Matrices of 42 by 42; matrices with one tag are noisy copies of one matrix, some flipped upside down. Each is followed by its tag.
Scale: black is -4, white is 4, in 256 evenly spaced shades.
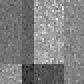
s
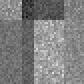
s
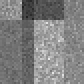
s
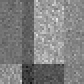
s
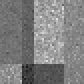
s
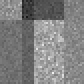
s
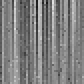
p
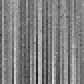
p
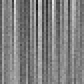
p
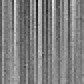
p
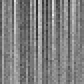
p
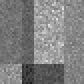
s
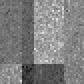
s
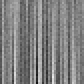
p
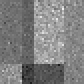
s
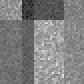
s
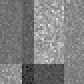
s
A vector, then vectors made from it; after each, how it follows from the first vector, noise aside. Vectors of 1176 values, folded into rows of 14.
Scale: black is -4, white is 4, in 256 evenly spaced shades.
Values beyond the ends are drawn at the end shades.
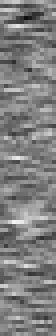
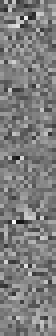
sign-scrambled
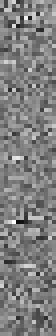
sign-scrambled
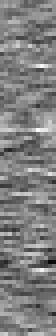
wrapped around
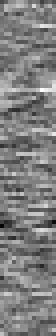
wrapped around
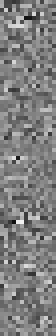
sign-scrambled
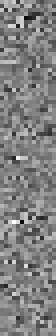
sign-scrambled
